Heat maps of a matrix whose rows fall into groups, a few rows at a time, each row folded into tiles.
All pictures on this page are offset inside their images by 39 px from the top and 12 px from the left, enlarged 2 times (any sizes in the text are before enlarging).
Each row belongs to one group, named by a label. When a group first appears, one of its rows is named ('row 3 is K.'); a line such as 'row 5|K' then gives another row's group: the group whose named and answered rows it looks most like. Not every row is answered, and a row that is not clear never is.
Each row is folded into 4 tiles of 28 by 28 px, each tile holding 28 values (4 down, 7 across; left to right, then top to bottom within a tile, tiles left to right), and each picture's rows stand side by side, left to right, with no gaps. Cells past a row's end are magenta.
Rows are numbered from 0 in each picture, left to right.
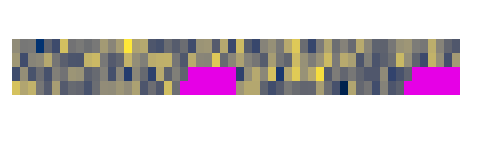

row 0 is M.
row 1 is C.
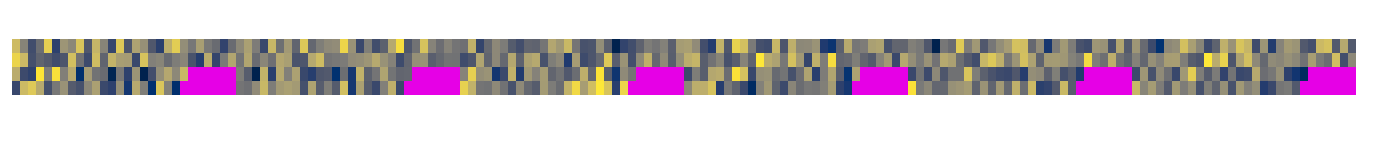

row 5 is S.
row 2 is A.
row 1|S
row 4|S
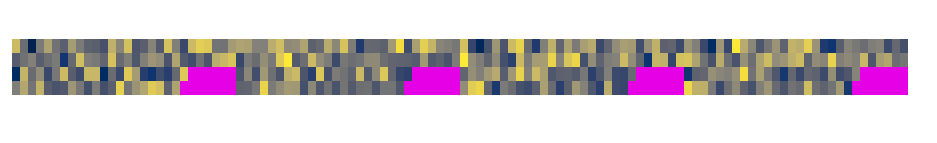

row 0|A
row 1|S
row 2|C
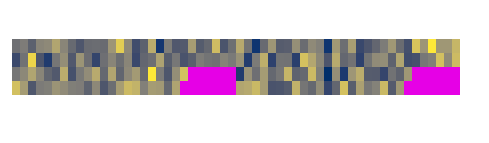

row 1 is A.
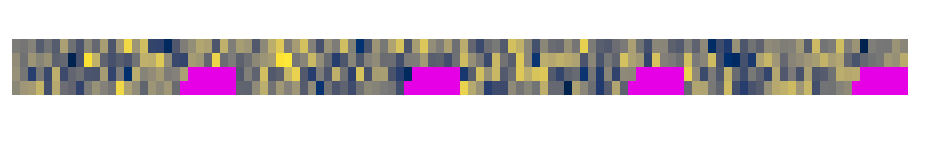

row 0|M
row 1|S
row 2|C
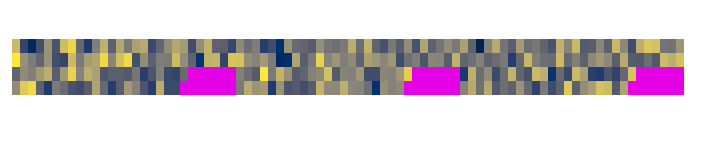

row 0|C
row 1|M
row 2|A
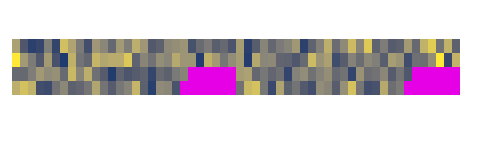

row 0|C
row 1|M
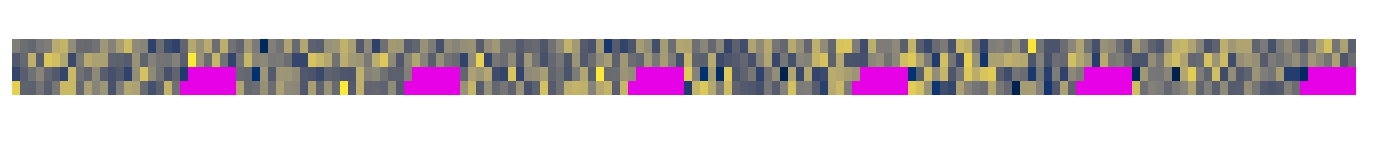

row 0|S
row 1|S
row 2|A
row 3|M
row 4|C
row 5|S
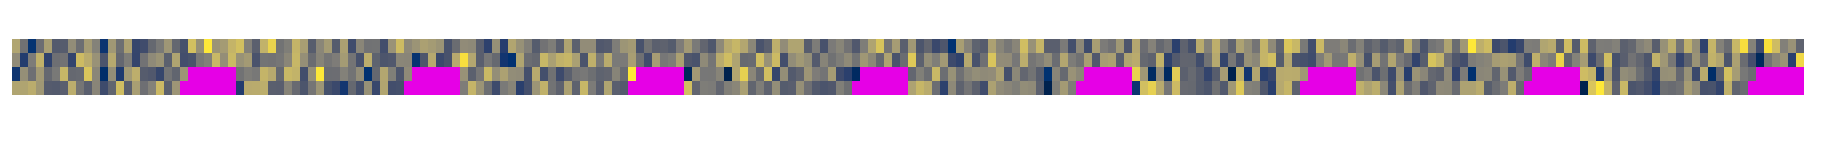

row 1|C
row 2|C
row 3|S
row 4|M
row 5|M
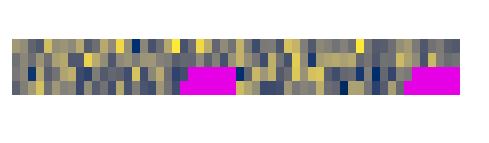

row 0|S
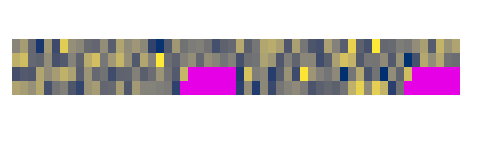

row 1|A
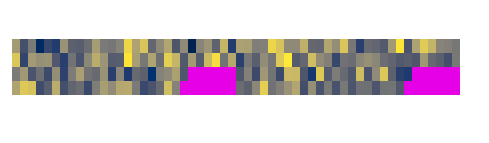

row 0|M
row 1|S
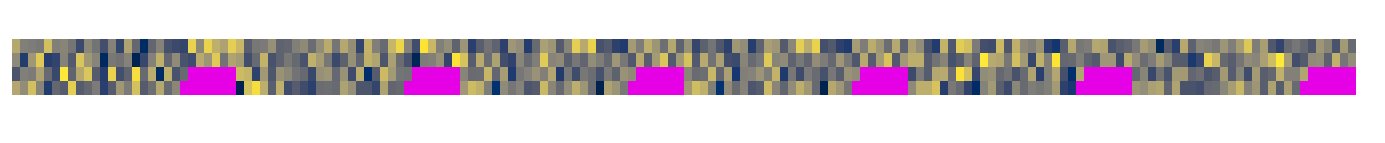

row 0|A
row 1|M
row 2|M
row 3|M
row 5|M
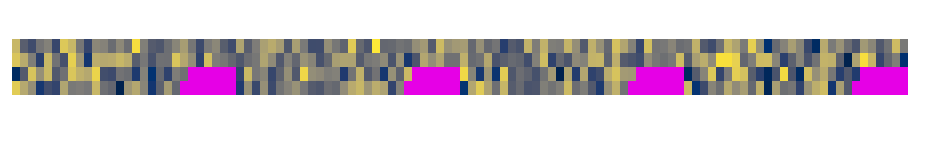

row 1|A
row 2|M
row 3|S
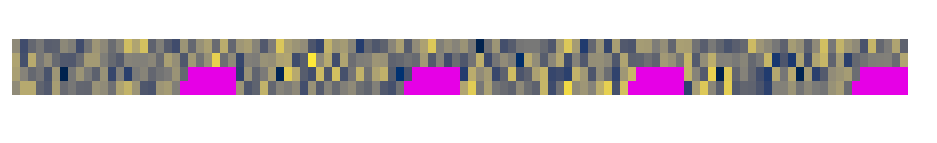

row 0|M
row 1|S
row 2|A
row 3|M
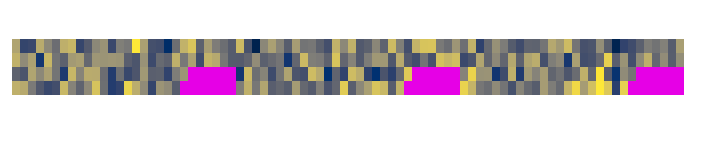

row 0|C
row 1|A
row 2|A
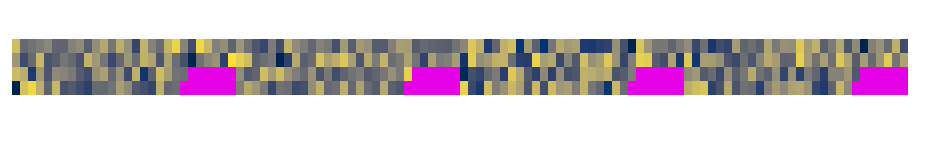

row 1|C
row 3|M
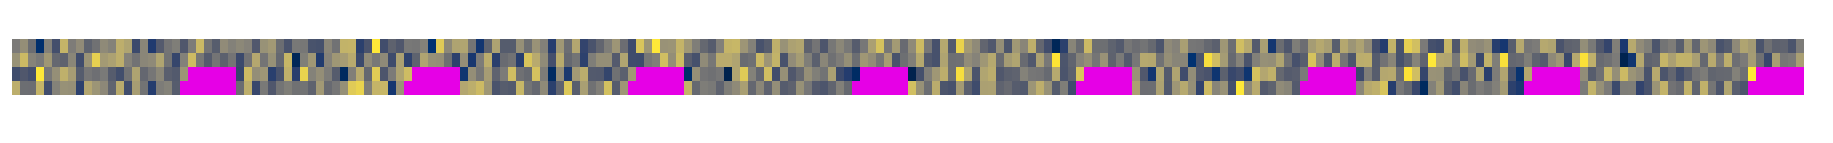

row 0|S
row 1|A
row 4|C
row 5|S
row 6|C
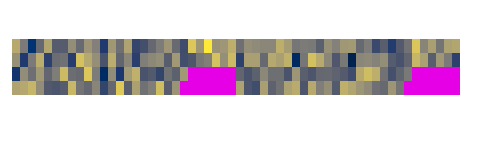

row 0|A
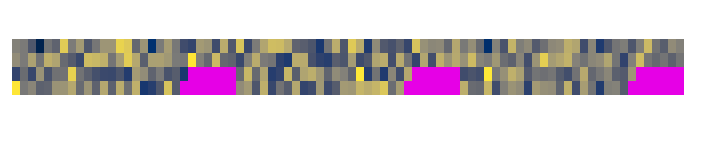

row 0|S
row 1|A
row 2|S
